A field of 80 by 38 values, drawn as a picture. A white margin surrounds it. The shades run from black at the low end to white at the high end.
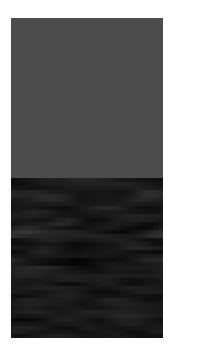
The table splits into 2 rows of 1 panel. Panel 1,1: low, flat. Panel 2,1: very low, streaked across, faint in contrast.
